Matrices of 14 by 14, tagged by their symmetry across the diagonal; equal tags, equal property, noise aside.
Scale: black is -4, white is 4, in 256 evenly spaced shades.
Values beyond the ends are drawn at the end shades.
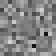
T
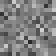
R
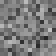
T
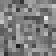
R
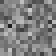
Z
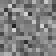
R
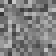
R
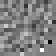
R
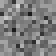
T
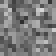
Z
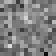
Z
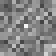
T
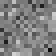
T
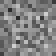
T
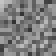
T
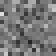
Z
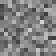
Z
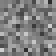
R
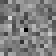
Z
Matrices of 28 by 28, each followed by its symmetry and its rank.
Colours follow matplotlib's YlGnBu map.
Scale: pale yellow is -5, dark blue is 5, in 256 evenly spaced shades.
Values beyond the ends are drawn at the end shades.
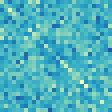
symmetric, full rank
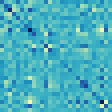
symmetric, rank five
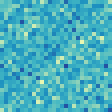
symmetric, full rank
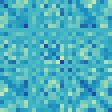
symmetric, rank three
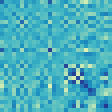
symmetric, rank three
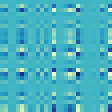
neither, rank one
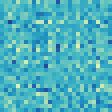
neither, rank five
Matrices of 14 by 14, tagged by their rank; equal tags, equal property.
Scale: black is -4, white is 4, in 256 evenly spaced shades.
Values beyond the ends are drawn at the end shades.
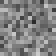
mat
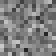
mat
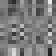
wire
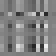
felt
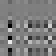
felt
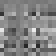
wire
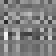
wire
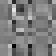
wire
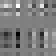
felt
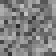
mat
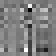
wire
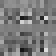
wire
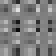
felt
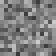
mat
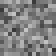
mat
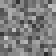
mat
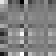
felt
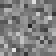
mat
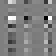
felt
